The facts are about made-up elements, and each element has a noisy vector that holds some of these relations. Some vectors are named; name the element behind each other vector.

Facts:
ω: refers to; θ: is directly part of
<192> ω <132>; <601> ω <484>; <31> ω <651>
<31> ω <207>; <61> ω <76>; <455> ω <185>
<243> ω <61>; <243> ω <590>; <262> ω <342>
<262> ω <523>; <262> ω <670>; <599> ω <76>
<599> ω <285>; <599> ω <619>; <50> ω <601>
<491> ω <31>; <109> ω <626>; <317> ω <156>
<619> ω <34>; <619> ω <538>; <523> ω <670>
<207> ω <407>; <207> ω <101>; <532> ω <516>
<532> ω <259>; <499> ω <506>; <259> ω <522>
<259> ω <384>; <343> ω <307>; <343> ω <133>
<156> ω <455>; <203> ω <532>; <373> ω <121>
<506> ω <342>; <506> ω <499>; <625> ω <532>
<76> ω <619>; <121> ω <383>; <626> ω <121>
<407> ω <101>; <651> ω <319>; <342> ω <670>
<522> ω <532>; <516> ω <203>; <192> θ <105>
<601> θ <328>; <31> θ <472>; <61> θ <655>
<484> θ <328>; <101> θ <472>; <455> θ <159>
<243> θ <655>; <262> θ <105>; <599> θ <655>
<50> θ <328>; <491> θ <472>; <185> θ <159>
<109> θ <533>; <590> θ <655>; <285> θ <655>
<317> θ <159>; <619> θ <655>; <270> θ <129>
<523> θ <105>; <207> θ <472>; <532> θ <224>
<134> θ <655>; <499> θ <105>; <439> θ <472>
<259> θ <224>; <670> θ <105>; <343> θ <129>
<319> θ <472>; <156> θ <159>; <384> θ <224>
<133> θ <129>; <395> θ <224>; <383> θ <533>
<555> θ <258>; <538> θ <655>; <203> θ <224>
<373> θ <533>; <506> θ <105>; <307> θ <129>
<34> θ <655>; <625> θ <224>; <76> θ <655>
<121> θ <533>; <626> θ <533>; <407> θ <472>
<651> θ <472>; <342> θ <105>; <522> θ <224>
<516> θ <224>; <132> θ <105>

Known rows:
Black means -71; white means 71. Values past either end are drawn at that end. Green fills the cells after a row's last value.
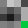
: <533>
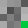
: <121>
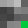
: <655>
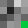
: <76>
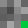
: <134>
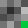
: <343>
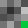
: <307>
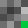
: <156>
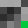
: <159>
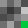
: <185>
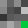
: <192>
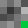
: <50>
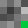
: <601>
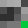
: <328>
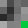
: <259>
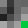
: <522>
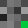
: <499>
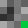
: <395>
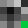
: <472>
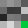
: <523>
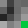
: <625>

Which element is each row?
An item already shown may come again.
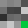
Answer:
<670>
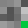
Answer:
<383>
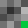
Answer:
<317>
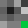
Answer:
<439>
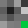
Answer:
<319>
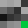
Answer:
<105>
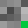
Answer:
<109>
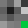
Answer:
<319>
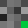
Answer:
<499>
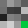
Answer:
<342>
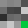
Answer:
<670>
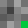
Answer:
<243>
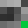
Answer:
<258>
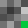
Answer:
<185>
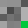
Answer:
<373>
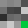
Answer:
<670>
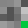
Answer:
<383>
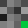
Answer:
<506>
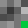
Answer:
<555>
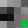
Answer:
<224>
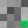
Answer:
<626>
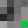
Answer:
<516>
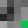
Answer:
<516>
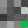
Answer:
<132>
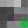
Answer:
<655>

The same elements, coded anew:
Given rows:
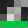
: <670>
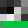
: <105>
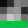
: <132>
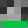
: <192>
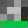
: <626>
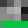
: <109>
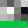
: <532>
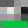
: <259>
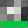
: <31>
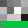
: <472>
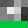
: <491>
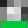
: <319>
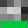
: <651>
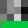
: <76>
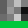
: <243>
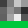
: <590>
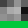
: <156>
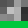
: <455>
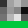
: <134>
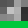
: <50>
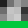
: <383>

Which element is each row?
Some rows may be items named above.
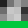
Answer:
<383>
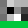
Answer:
<655>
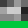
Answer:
<651>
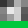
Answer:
<101>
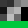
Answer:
<342>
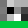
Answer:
<655>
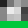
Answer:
<319>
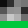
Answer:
<132>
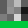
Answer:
<619>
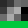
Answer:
<506>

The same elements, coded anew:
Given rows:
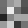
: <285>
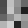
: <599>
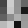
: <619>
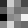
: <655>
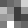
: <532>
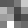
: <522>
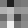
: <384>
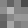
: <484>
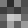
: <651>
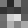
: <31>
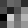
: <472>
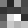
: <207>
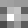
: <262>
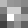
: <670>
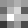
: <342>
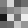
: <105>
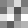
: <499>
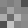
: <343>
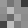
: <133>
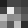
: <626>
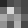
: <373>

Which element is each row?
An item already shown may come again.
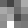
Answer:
<259>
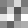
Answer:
<499>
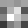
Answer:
<523>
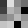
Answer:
<76>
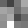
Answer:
<259>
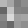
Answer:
<192>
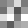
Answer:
<499>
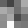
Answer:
<259>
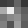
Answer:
<383>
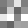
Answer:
<506>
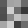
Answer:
<243>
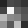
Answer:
<121>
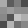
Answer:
<185>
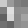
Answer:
<132>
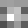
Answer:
<262>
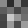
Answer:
<319>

